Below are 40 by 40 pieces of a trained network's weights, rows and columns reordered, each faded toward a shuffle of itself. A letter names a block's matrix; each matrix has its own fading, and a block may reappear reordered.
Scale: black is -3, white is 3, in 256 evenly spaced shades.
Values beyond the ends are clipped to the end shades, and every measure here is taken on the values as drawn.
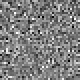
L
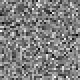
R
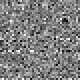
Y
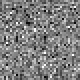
L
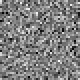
Y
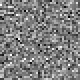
R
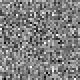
R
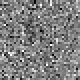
L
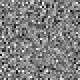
L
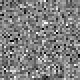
L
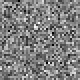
R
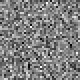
R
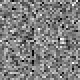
Y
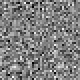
Y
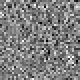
Y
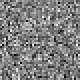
Y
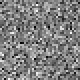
R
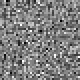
R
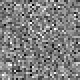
L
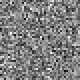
R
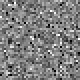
L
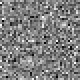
L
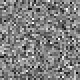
R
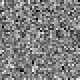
Y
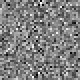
L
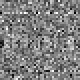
Y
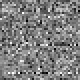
Y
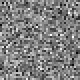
R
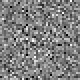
Y
